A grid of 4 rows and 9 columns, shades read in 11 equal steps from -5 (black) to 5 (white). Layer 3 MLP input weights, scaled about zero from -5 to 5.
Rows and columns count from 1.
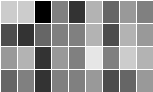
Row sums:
0 -3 10 -5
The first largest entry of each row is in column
1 6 6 6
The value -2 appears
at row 2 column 1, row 2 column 7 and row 4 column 7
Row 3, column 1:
1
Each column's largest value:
3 3 -1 1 0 4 0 3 2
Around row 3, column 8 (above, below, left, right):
2 -1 0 2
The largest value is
4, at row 3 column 6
